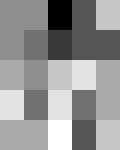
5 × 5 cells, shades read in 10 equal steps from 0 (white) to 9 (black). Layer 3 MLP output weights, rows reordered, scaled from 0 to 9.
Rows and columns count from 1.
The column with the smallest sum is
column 1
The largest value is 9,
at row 1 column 3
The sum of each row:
25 28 13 15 14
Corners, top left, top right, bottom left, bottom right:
4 2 3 2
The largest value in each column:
4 5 9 6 6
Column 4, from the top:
6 6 1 5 6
